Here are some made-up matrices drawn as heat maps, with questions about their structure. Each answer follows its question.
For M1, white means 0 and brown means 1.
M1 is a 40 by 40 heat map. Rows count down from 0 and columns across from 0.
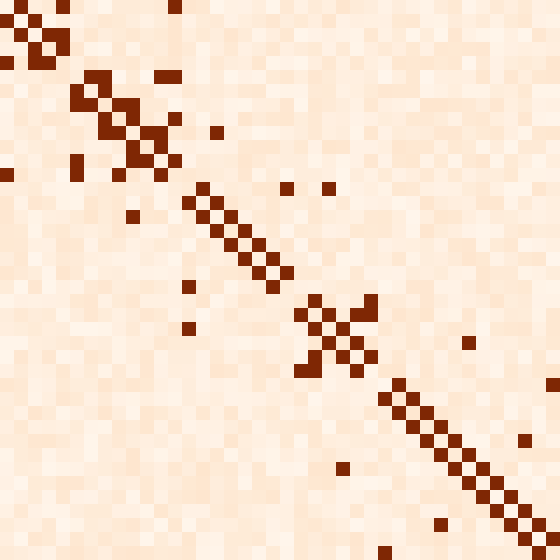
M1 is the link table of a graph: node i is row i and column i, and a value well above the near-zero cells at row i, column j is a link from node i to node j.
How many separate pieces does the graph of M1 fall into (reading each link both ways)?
1
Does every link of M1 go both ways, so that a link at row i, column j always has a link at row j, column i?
yes
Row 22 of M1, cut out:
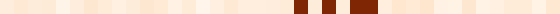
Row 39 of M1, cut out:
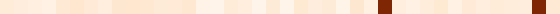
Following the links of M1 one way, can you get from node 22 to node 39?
yes
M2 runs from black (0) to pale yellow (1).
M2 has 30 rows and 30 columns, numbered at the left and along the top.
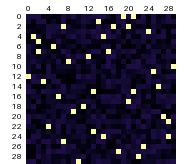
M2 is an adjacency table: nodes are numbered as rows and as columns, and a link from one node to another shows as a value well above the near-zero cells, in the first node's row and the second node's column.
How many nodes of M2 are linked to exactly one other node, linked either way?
2
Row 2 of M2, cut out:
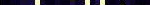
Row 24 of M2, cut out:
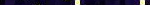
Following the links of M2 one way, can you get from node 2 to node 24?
no
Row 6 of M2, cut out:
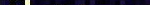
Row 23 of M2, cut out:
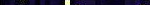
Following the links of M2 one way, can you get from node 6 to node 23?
no
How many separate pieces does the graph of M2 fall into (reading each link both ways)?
3
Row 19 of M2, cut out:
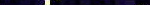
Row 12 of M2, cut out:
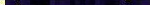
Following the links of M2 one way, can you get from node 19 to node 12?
yes
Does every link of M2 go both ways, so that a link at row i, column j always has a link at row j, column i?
no
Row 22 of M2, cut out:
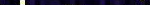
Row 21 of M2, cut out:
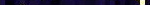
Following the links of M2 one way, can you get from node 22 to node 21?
yes
